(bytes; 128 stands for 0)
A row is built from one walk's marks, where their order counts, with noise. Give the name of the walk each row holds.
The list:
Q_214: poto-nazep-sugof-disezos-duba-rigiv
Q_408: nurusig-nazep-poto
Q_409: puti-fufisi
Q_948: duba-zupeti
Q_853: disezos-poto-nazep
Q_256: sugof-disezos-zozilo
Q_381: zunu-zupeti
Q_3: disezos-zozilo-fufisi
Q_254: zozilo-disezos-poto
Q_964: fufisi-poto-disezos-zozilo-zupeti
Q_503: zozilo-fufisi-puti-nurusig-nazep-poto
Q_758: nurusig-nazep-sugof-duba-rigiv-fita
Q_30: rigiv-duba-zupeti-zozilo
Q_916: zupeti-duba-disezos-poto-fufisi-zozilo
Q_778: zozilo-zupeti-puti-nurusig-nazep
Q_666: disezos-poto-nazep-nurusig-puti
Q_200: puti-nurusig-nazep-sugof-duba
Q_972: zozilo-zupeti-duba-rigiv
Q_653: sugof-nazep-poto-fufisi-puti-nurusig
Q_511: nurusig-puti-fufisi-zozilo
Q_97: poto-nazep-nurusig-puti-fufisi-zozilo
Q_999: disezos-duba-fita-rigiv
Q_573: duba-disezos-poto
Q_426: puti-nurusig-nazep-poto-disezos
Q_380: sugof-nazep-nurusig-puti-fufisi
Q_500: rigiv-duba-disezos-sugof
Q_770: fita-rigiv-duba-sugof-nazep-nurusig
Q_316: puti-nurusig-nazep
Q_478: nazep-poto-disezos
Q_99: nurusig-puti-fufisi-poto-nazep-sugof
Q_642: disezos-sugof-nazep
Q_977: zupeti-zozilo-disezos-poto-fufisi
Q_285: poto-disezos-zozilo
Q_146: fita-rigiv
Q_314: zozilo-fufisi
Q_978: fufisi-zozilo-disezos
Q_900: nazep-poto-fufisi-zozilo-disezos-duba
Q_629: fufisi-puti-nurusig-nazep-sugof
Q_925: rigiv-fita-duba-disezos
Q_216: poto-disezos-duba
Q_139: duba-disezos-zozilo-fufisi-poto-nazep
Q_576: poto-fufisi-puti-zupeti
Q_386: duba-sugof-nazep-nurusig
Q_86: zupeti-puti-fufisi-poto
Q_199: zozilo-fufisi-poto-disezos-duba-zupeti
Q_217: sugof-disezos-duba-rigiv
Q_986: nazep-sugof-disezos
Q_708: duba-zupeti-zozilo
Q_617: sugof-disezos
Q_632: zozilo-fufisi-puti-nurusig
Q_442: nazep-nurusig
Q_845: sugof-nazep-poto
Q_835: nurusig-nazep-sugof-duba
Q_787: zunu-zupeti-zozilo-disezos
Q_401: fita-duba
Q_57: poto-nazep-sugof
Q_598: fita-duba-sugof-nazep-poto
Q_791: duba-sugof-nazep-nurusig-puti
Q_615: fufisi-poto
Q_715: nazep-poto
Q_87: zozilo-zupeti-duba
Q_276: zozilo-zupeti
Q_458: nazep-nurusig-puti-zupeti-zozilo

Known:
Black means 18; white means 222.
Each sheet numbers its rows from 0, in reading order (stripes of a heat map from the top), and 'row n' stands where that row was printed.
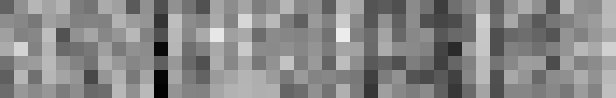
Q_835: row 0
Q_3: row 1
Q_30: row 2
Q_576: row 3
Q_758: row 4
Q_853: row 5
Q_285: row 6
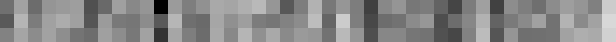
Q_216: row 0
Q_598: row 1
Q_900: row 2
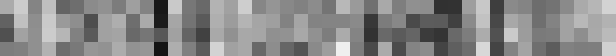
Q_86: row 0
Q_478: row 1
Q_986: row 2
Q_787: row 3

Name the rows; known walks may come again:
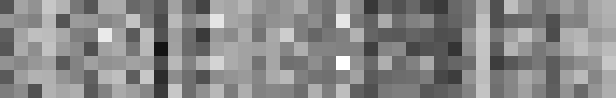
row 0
Q_986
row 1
Q_30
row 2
Q_442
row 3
Q_478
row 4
Q_972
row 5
Q_408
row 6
Q_999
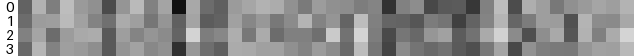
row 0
Q_853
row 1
Q_758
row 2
Q_401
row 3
Q_214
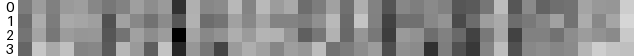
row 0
Q_139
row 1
Q_598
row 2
Q_216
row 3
Q_715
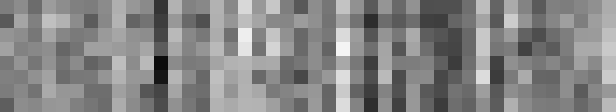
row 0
Q_3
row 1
Q_642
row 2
Q_978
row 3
Q_314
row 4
Q_285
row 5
Q_787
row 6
Q_217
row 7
Q_256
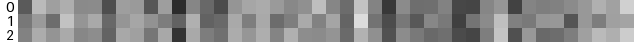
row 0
Q_57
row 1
Q_770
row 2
Q_900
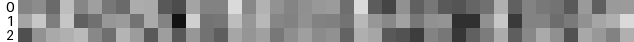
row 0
Q_500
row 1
Q_86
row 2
Q_835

